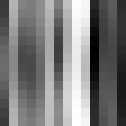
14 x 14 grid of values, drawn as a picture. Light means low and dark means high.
Ninth with the lowest average: bottom middle. Ninth with the highest average: middle right. Calmest part: middle left. Grain: streaks running down.
